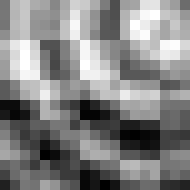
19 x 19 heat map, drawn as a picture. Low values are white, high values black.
Seam: horizontal, 50% of the way down, the bottom part higher. Rings: centred on the top right. Average level on the scale: 50%.
